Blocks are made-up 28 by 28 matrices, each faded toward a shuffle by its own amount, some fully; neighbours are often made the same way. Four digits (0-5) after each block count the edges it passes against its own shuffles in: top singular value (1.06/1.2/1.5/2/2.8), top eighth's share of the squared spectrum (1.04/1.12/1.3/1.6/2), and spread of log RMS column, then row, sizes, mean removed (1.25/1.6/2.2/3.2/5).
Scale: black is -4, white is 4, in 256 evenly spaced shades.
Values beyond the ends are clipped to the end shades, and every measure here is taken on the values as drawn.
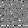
3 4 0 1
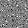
2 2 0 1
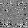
3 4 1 2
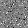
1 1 0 0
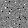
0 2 0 0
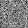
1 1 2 0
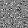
3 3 1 1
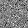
0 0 0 0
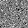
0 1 0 0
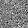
0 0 0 0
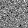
0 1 0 1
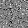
1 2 1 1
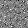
1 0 0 0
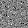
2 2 0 0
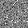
1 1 0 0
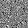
0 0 0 0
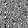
3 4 1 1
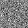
2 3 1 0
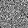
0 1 0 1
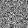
2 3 1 2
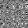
3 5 2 2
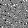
0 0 0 0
